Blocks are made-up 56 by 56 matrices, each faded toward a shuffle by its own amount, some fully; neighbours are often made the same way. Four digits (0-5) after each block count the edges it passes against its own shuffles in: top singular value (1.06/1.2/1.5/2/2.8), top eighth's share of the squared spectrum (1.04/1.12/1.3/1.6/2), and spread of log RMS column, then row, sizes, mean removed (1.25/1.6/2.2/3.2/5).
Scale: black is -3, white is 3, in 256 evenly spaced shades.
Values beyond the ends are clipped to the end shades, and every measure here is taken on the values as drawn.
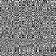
4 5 3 3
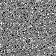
1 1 0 0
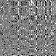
4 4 3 2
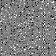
4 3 2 1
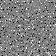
2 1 0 0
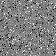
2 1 0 0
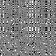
4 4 3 2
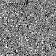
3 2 1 0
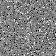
2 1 0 0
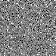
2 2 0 0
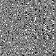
3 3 2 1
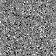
2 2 1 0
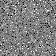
1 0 0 0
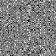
3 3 2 1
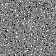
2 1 0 0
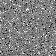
0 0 0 0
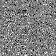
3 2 1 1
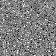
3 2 0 0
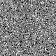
1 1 0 0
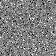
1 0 0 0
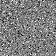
0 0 0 0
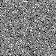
0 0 0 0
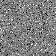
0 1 0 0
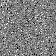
0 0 0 0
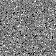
0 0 0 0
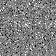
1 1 0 0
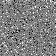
1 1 0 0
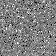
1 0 0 0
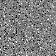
1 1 1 0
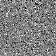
1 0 1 0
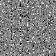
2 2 2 0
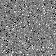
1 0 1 0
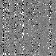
2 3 3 1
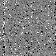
1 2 2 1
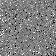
0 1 1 0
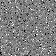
0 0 0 0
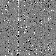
2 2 2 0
